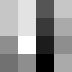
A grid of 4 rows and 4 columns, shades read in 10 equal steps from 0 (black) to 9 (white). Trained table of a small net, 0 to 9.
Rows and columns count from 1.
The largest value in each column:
7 9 3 7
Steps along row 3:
up down up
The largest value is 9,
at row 3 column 2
